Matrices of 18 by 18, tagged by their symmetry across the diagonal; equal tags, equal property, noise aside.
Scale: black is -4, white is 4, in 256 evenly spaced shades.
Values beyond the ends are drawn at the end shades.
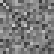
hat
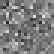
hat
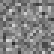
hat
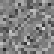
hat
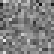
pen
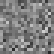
pen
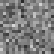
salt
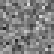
pen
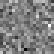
pen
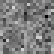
salt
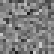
salt
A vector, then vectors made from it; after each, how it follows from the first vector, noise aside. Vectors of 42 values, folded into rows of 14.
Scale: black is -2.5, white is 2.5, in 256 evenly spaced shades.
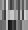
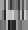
copied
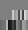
partly zeroed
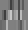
partly zeroed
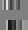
partly zeroed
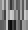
copied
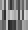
copied
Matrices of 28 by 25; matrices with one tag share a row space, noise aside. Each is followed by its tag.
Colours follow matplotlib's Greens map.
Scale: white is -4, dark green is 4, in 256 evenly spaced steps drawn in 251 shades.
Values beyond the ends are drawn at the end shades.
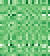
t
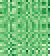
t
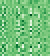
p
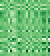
t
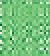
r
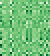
r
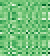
t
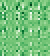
p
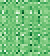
p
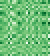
t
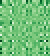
r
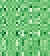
p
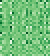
r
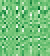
p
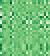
r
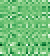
t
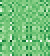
r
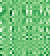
r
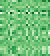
t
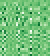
p
